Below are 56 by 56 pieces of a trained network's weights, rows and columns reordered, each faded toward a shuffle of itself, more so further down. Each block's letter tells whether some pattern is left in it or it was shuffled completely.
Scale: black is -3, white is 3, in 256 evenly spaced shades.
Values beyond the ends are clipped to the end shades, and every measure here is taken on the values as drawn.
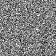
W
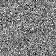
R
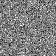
W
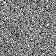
R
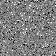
R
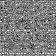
W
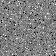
R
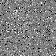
W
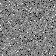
R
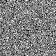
R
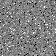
R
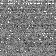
W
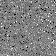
R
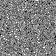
R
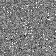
R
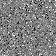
R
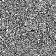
W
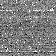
W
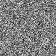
R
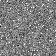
R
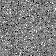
R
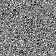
W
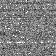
W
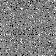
W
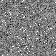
R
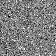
R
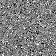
R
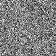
W
